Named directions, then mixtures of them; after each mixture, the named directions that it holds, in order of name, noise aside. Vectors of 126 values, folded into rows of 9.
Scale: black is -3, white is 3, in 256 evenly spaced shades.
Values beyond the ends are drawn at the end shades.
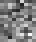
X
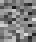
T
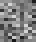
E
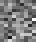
E, T, X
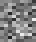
E, T, X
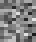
T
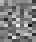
E, T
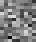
E, T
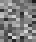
E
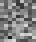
T, X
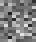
E, T, X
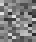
E, T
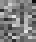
E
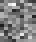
E, T, X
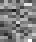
T, X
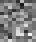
X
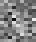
E, T, X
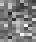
E, T, X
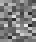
E, T, X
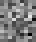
T, X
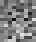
T, X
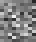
E, T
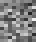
E, T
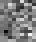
X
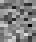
T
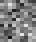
E, X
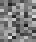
E, T, X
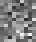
T, X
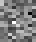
E, T
